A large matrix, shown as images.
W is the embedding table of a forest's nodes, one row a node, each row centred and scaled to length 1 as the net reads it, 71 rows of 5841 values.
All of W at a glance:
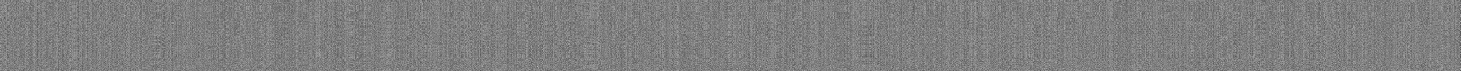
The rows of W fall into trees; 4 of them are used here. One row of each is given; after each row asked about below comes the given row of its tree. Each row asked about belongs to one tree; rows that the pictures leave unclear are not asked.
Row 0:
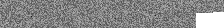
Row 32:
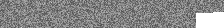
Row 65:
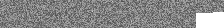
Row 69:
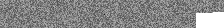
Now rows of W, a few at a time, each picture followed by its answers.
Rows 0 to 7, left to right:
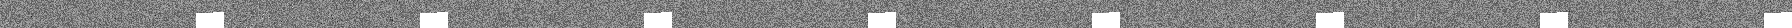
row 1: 0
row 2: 65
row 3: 69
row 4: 65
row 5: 32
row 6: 69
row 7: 69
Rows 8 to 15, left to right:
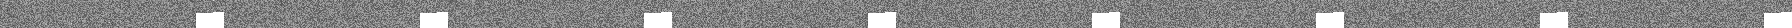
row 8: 69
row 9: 69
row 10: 32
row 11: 69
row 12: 65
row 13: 65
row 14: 65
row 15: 69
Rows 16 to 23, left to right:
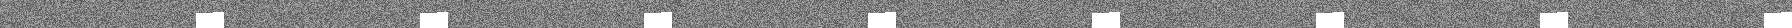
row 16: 65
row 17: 65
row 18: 65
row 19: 32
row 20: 32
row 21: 65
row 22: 0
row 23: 0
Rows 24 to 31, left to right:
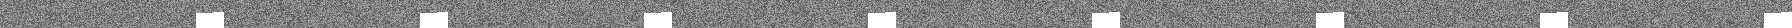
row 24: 65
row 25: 32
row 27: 32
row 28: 0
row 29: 0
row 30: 69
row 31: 32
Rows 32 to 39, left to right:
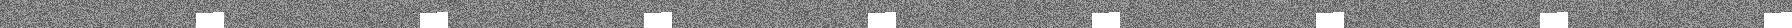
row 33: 0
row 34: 32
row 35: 32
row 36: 69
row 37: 69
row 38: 65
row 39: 69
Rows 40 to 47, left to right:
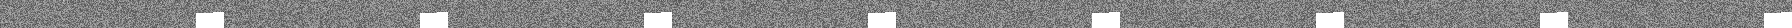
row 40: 32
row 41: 65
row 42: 69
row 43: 32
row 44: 32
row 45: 65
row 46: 65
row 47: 0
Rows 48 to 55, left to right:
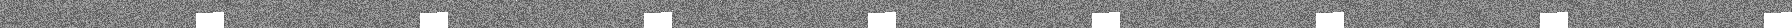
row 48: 65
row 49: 32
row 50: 65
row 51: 65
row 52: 32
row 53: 65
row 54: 32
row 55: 32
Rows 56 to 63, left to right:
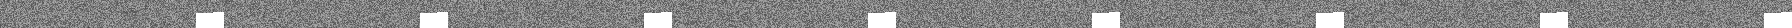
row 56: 32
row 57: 32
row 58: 69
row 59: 65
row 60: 65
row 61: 32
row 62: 69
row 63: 32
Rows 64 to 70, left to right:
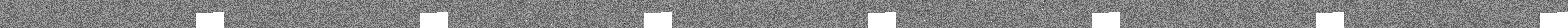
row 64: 69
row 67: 65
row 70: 32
